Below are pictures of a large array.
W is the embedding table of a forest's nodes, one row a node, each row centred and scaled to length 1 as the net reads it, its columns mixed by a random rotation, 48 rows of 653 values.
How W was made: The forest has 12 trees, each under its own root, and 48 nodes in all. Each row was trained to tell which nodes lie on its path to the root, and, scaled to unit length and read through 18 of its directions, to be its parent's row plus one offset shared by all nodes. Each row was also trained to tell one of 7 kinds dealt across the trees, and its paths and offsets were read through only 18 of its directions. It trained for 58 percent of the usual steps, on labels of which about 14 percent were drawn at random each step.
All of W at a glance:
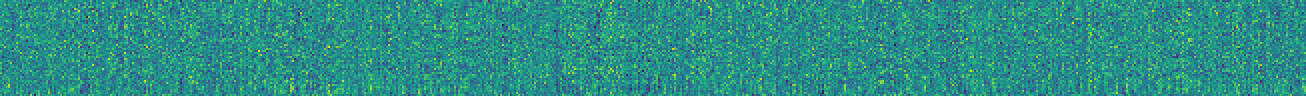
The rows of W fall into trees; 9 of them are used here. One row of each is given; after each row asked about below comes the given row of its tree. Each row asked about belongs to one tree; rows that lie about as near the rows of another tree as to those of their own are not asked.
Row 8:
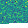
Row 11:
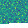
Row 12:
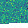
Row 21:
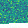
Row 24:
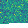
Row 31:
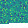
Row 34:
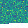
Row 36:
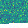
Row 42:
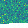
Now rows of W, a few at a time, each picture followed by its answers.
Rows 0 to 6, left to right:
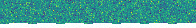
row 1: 34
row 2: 36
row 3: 34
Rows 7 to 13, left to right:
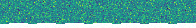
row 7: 11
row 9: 34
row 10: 8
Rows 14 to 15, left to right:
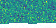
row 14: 31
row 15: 42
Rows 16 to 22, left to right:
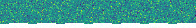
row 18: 12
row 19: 11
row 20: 31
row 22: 11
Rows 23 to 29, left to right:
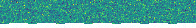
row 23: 36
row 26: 8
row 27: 34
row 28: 42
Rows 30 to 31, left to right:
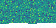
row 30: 8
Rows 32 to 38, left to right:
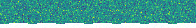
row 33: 36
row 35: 42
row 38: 8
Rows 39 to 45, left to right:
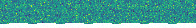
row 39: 24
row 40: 42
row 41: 24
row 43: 24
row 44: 8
